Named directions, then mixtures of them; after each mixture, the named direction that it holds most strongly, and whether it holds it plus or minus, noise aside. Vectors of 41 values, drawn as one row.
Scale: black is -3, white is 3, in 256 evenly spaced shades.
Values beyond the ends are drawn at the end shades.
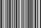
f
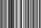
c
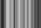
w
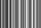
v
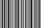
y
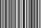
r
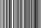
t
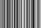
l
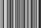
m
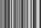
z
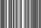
c, plus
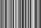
l, minus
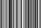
c, plus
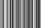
z, minus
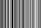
t, minus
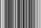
w, minus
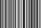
r, plus
